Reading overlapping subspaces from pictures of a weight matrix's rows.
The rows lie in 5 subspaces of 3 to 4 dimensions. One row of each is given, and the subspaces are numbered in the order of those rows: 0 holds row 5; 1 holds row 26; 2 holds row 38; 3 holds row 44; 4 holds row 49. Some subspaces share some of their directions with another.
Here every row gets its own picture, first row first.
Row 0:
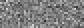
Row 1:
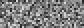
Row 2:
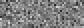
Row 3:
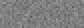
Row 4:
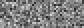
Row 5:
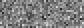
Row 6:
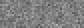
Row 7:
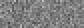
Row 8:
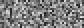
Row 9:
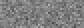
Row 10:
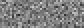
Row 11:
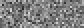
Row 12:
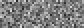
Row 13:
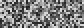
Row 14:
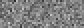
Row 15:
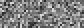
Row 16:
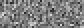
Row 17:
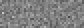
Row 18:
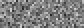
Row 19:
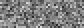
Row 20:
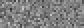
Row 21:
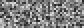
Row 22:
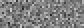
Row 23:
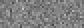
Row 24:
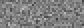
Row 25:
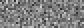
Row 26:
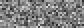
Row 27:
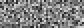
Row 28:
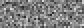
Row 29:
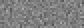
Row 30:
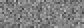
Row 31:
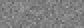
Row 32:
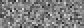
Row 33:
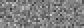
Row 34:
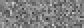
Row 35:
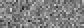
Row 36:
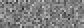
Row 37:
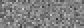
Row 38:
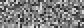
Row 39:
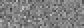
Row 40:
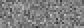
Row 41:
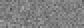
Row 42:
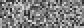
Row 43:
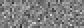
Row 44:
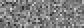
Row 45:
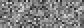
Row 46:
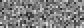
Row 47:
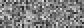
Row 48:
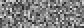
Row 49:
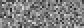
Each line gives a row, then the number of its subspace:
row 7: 0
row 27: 2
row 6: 1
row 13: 0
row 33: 3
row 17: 0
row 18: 4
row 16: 2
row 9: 1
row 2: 2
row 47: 0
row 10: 4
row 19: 1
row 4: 3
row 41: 1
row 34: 3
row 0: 2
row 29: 3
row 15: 2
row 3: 4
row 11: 4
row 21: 3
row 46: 0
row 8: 3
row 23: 3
